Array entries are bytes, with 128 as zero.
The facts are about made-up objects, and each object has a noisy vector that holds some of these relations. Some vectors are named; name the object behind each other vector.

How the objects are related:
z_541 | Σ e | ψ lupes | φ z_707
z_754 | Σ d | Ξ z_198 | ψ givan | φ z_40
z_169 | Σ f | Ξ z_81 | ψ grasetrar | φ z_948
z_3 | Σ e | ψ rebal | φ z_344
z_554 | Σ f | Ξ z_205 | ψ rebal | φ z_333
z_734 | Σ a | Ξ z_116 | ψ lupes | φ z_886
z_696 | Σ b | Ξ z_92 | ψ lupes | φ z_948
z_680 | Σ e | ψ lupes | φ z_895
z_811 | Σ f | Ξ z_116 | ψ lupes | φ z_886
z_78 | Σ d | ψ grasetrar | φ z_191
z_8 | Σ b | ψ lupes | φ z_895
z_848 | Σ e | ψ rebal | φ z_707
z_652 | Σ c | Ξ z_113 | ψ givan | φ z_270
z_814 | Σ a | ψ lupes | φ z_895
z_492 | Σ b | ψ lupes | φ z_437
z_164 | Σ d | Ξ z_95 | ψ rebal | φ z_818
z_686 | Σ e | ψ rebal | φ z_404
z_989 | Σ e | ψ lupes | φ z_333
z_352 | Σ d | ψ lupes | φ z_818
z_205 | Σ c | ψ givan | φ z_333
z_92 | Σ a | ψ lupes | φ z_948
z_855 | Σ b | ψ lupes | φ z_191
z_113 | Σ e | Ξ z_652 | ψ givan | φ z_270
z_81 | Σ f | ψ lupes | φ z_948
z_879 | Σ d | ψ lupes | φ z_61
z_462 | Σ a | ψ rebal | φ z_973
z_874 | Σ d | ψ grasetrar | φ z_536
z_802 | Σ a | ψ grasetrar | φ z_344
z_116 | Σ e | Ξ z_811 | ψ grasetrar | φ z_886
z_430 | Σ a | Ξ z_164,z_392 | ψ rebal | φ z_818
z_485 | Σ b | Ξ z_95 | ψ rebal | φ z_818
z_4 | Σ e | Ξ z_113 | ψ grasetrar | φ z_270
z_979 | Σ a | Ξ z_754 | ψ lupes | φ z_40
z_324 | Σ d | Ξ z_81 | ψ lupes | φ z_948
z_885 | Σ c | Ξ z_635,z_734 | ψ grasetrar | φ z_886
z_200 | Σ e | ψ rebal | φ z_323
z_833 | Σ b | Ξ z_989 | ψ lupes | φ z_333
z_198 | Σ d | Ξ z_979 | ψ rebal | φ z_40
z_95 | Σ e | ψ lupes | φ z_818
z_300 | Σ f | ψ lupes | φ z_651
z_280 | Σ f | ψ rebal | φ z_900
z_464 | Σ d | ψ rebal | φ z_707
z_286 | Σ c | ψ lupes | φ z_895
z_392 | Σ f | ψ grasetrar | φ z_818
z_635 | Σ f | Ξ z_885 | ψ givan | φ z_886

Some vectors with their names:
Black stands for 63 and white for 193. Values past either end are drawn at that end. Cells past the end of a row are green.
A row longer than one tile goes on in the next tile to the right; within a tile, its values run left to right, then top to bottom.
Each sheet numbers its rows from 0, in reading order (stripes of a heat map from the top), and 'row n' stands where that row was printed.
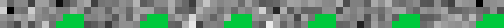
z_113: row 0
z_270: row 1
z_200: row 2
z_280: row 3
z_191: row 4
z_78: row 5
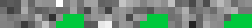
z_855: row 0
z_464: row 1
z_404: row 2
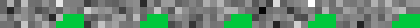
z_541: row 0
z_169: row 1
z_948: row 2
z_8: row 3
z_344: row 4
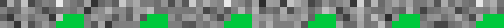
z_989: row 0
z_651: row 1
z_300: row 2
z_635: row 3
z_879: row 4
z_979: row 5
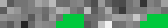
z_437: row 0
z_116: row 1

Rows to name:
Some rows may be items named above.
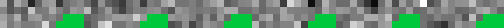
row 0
z_652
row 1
z_116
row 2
z_707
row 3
z_754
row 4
z_885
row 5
z_895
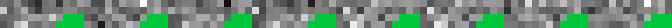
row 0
z_116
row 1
z_833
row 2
z_874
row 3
z_4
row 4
z_164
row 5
z_164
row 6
z_352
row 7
z_734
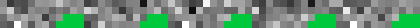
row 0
z_485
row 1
z_392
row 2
z_462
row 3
z_4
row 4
z_430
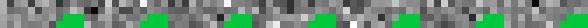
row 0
z_635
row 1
z_680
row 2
z_696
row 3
z_116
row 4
z_485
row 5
z_92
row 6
z_205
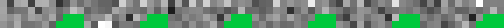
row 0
z_635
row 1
z_3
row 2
z_324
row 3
z_811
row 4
z_989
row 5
z_696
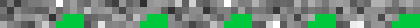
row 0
z_492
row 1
z_802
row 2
z_286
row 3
z_848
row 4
z_464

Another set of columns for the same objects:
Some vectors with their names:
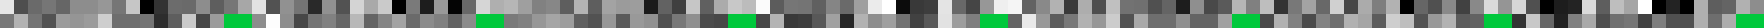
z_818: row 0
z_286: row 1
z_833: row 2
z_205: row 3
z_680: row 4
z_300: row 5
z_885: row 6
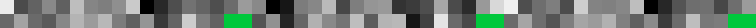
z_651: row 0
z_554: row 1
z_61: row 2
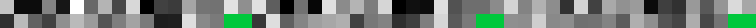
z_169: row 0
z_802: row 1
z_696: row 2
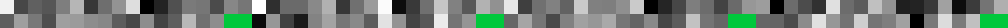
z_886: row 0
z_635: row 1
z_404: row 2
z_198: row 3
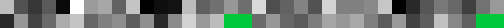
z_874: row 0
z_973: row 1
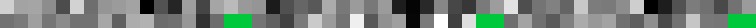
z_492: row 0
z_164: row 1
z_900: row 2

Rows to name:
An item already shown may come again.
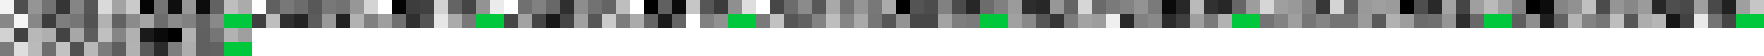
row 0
z_286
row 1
z_205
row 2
z_652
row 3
z_895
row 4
z_848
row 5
z_492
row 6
z_554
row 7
z_92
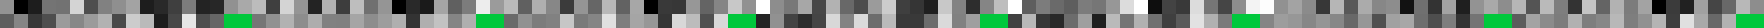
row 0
z_280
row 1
z_324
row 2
z_352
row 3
z_113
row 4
z_205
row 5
z_8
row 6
z_879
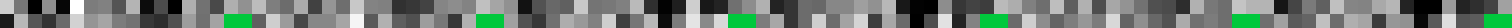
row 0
z_4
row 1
z_95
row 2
z_464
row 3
z_430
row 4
z_989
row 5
z_462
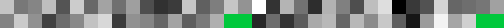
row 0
z_541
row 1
z_754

